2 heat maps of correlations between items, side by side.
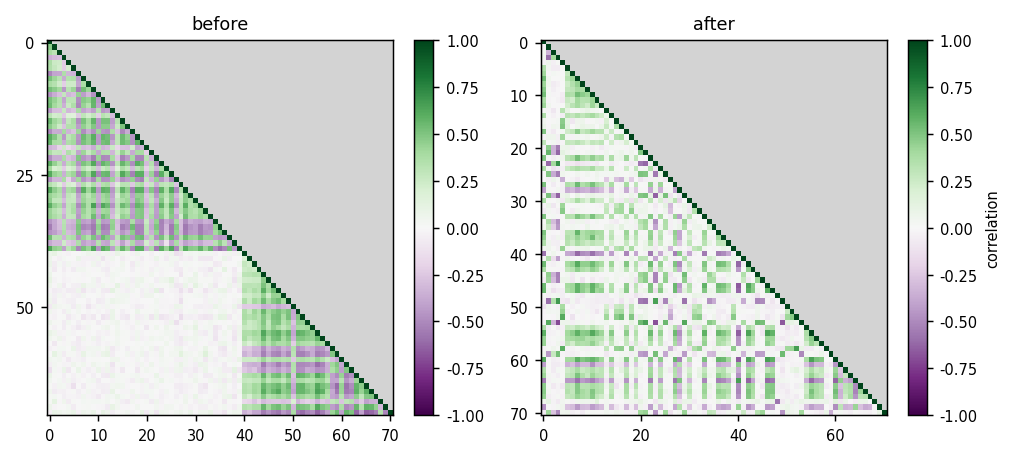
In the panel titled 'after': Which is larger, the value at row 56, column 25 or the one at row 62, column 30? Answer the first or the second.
the second
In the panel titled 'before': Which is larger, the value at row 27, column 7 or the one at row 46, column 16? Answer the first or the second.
the first
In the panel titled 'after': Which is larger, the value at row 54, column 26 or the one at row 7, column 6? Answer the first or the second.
the second
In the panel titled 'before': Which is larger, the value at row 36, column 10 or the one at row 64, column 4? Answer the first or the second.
the first
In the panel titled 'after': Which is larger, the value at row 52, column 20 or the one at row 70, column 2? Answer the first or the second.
the first
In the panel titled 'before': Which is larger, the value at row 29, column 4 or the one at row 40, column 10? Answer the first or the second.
the first
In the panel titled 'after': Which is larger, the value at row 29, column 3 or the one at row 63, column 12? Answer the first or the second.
the second
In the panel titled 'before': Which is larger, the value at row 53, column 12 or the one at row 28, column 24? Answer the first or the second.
the second
